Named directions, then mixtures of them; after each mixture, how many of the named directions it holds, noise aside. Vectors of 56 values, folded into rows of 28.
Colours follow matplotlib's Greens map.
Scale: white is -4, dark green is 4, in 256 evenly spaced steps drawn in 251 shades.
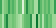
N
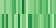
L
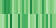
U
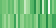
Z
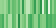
two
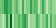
one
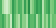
one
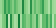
two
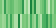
three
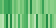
two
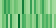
two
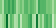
three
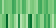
two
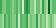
three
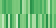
three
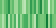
three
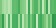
three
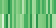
two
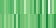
one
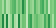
one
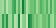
one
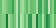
three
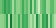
one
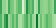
one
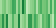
one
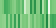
two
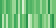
one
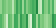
two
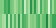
two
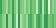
three
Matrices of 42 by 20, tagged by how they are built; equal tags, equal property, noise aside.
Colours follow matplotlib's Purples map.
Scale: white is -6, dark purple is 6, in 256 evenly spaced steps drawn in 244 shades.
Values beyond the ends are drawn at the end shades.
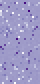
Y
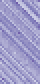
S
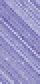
S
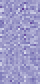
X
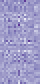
X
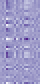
X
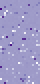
Y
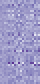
X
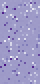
Y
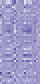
X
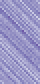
S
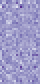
X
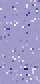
Y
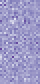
X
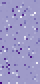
Y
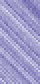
S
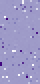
Y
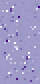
Y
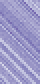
S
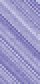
S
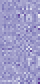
X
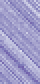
S
